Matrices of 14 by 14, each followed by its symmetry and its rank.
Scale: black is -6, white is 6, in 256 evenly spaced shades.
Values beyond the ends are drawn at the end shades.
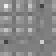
symmetric, rank two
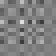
symmetric, rank one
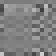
neither, rank two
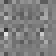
neither, rank two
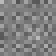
symmetric, rank two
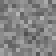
neither, full rank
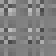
symmetric, rank one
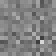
symmetric, rank three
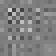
symmetric, rank two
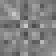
symmetric, rank three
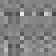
neither, rank two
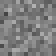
neither, full rank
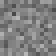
neither, full rank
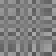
symmetric, rank one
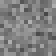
neither, full rank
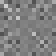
symmetric, rank three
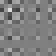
symmetric, rank one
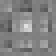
symmetric, rank two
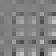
symmetric, rank one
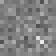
symmetric, rank three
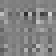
neither, rank two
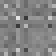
symmetric, rank three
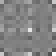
symmetric, rank two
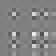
symmetric, rank one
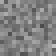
neither, full rank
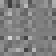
neither, rank two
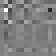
neither, rank two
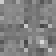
symmetric, rank three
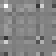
symmetric, rank two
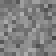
neither, full rank
